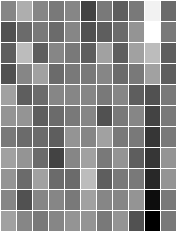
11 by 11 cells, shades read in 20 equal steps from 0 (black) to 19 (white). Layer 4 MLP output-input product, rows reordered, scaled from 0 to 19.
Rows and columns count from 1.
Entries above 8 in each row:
8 5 6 7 7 7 7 7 6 9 9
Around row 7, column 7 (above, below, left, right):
6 9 10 9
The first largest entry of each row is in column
10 10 2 3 1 1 7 1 6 6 1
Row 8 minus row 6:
1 0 1 -3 1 2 3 2 -3 -1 2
